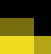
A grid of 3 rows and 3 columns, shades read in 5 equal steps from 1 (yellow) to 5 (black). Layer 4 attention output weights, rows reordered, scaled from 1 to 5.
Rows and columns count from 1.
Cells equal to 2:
1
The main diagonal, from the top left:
5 3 2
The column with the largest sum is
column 3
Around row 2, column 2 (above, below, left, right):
5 1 3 5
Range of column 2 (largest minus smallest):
4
